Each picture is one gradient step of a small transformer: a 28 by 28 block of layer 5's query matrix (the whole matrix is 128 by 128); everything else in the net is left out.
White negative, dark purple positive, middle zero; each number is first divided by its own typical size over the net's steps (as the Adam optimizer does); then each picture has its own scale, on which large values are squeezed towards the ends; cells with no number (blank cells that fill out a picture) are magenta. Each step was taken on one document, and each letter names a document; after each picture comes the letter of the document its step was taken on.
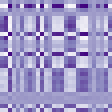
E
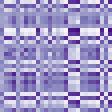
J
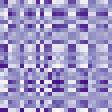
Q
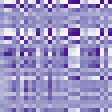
J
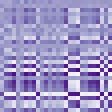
J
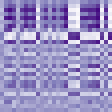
J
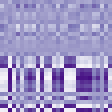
E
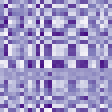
Q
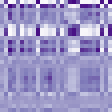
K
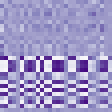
Q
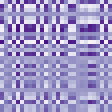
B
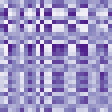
Q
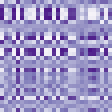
B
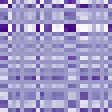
E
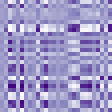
K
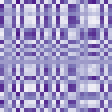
B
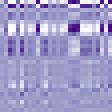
K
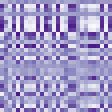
B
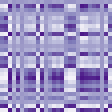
E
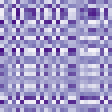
B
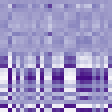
E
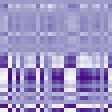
E
